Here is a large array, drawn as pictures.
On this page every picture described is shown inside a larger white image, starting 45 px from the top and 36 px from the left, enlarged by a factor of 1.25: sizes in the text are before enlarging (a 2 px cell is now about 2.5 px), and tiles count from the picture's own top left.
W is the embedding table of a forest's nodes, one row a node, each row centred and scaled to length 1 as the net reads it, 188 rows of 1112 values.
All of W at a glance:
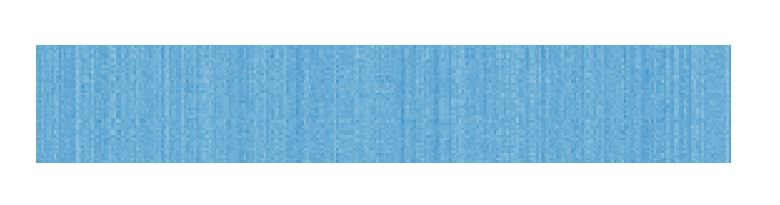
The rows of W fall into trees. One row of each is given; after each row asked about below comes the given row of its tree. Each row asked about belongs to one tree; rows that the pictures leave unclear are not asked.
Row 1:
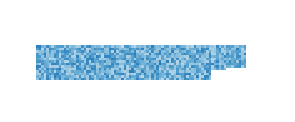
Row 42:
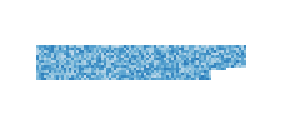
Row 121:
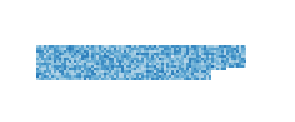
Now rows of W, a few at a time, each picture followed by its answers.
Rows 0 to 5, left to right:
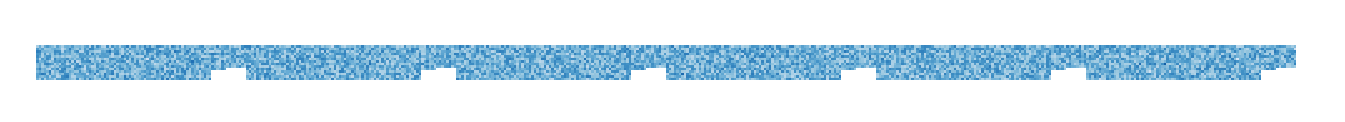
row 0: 121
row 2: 1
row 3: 42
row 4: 1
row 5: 42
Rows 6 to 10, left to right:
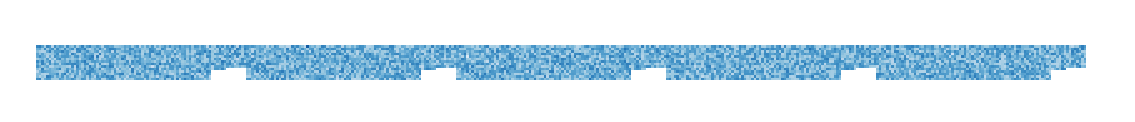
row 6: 1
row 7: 1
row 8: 1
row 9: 1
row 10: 121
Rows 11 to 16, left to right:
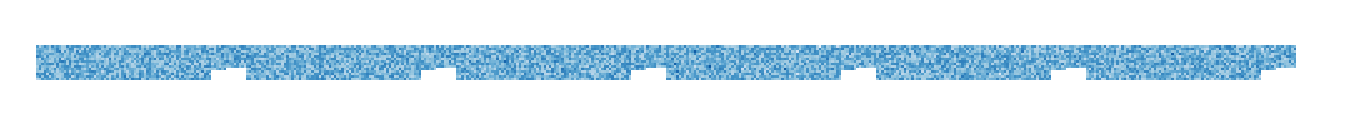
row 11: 121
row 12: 1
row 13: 1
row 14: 1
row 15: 42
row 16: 1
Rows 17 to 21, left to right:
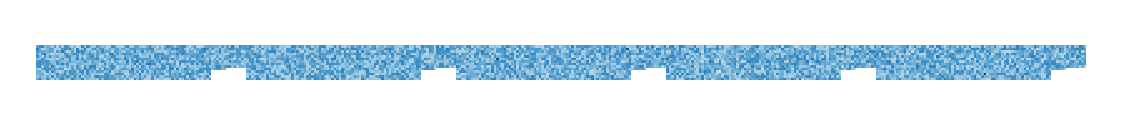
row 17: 1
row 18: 1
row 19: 1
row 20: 42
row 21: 1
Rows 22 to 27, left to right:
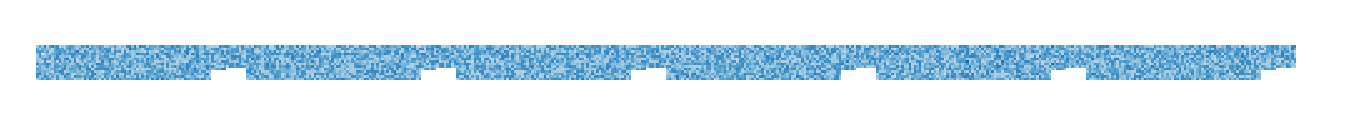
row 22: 121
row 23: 121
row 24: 121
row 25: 1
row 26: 42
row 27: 121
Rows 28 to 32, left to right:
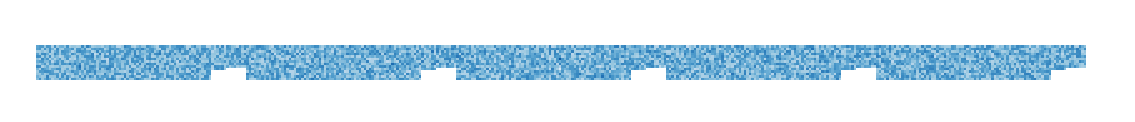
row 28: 1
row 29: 121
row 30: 1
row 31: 1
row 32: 1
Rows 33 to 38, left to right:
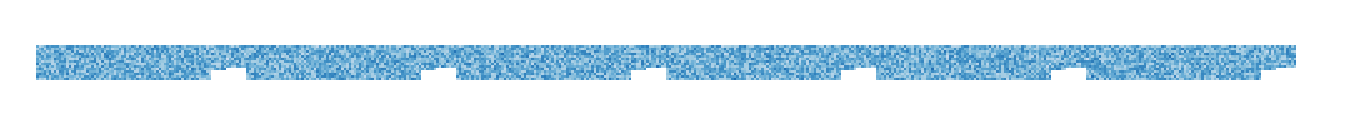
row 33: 121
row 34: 42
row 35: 121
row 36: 1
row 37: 42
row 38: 1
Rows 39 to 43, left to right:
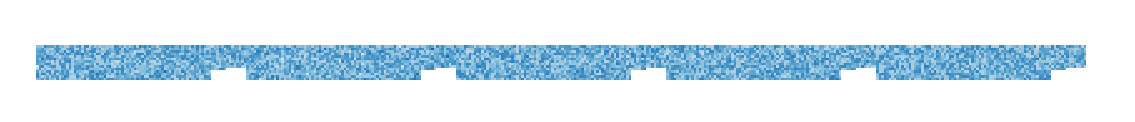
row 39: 121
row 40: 42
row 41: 121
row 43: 42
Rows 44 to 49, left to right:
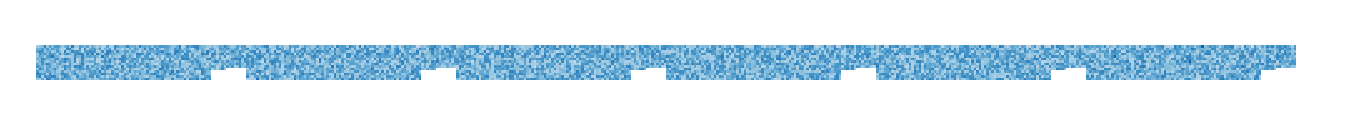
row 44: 121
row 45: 121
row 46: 121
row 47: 1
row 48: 42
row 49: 1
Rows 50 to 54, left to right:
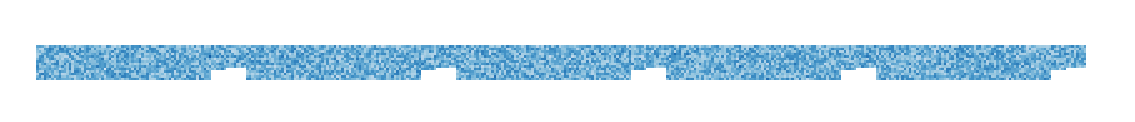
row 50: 42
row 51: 1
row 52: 1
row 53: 42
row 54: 42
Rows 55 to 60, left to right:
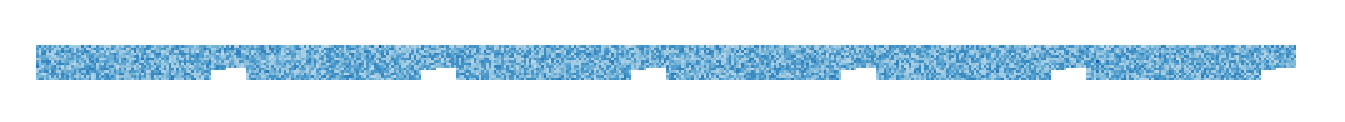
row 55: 1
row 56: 42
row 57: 121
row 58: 42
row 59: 42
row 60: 1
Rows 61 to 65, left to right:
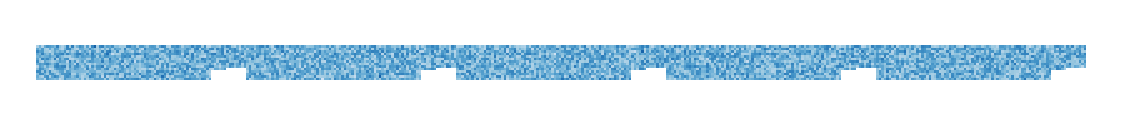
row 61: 121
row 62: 121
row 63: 121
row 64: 121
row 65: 1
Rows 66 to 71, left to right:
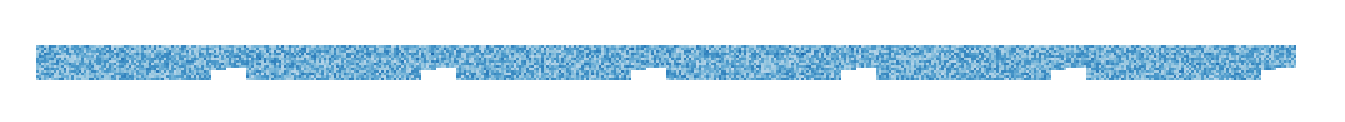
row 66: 42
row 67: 121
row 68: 121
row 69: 121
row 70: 42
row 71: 1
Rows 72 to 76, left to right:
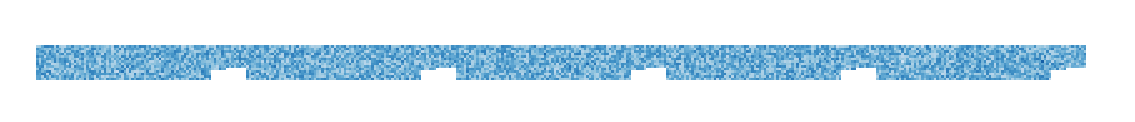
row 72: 121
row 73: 121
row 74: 1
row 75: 121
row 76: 42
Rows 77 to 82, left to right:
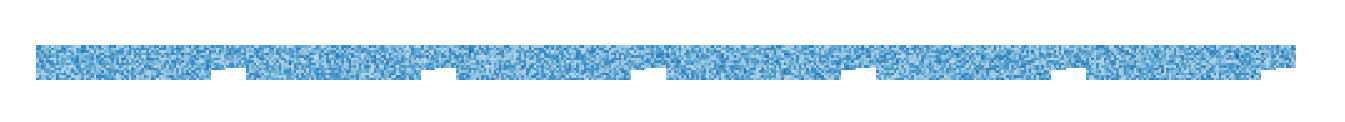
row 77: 1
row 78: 42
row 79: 42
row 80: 1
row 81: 42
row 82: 121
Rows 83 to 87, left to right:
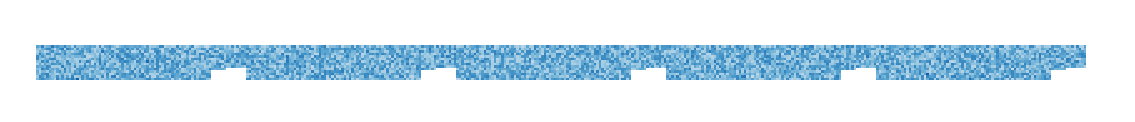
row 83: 42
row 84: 1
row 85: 121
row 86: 1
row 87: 42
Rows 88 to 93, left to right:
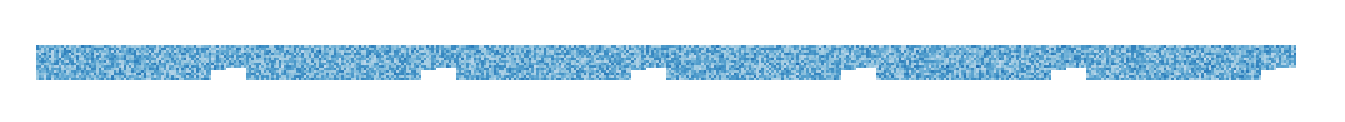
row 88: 1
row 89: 121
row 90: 121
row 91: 1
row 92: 121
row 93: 1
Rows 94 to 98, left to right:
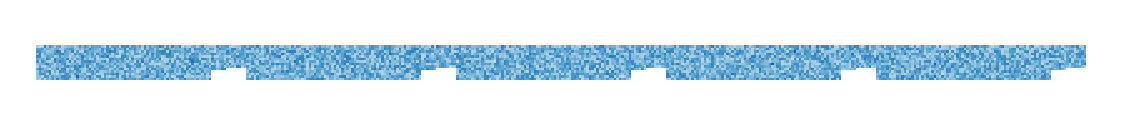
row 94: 121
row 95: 1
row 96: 1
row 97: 121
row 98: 42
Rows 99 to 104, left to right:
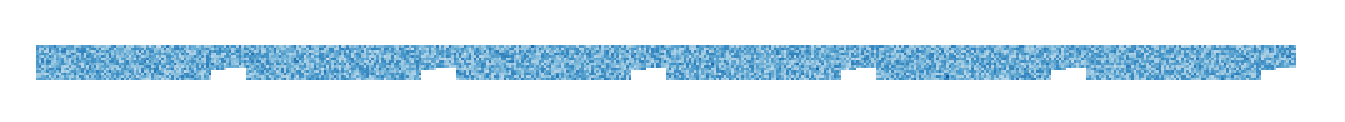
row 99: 1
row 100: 1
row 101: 121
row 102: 121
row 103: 1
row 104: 1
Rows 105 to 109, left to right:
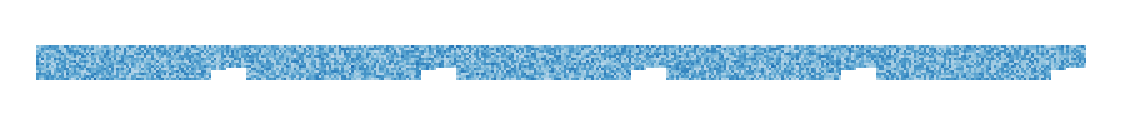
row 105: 121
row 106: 1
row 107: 1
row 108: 1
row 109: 121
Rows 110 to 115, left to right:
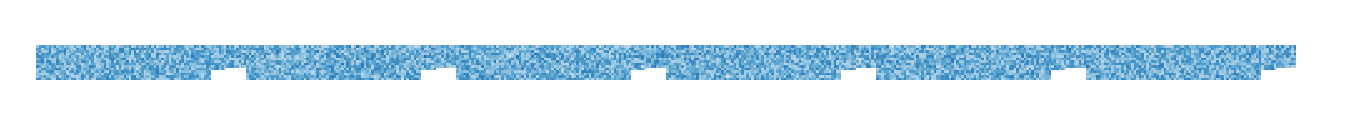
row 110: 1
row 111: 42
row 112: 42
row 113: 121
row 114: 1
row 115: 1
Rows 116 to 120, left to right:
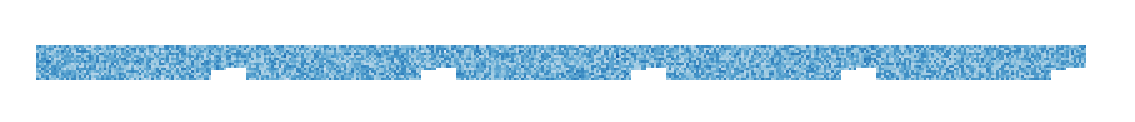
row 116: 1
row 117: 121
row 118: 121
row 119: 121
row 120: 121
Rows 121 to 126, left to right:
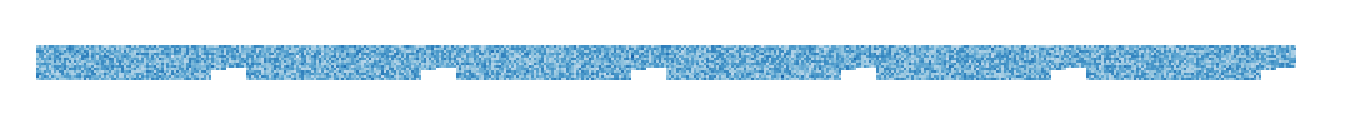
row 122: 121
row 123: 121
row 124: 1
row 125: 42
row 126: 121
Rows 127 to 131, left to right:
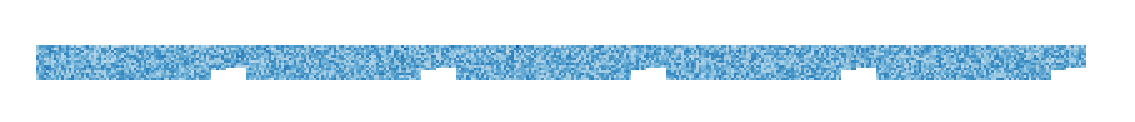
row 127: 42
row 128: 121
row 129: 1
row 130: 121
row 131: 42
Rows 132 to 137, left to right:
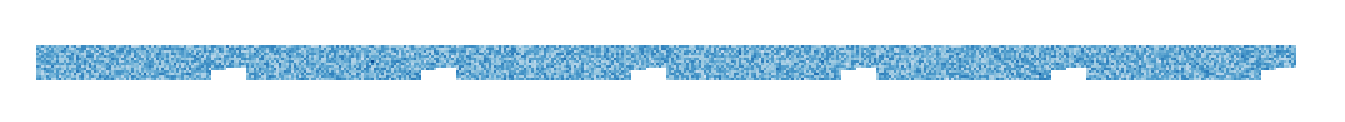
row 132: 1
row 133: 42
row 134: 121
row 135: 121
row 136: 42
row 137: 1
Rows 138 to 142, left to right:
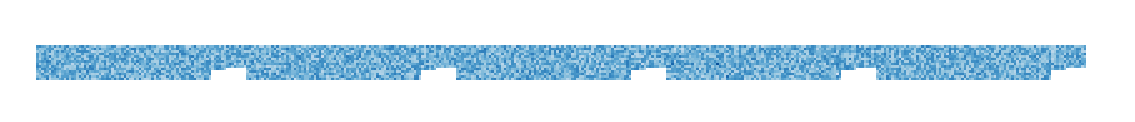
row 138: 1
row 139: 1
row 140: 1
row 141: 1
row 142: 1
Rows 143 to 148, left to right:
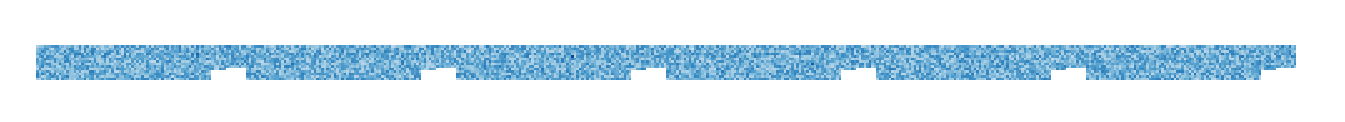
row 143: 121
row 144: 121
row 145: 121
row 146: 121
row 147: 42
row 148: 1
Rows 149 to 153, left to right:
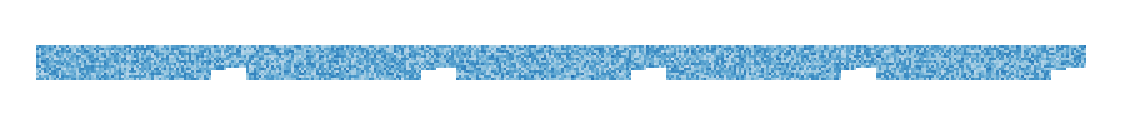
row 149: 1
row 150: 42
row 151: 1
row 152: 1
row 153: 121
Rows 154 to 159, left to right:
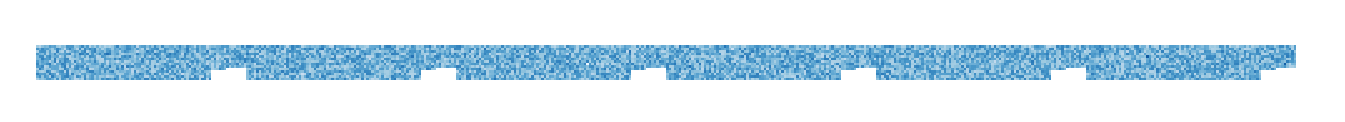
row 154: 121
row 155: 1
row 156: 1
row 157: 42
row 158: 121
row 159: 42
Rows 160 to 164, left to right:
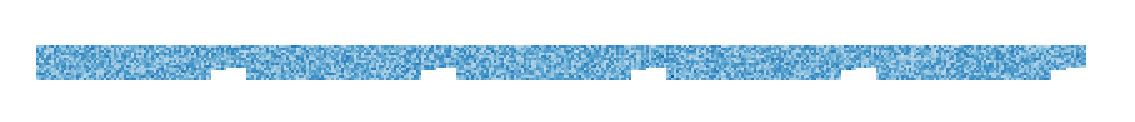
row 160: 121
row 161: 1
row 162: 121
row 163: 1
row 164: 42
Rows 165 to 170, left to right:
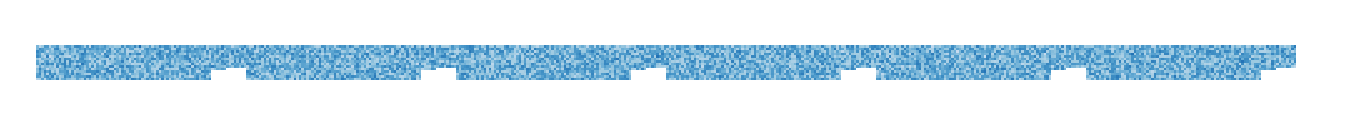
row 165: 121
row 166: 121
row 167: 42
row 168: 121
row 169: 1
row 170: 121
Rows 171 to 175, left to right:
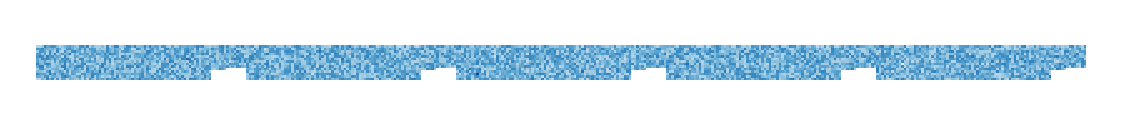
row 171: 121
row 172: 42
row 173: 1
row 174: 42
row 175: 42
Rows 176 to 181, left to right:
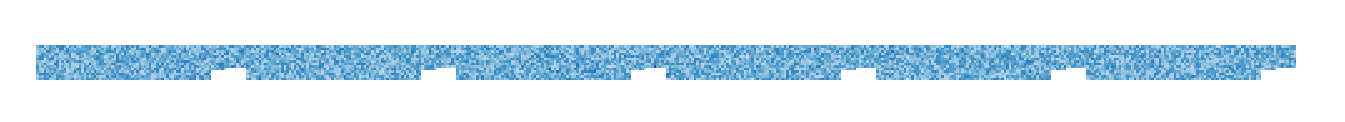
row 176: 42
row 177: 1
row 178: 42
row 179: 121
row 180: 42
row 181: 121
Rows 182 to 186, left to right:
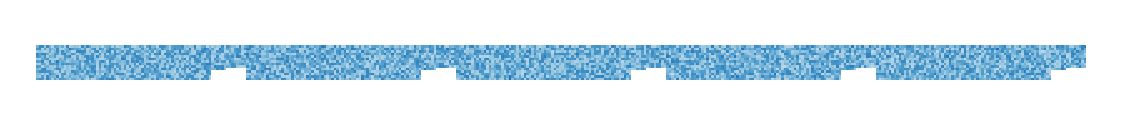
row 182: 1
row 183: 1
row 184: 121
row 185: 1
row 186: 121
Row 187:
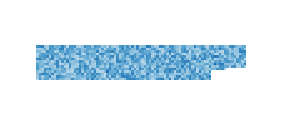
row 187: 42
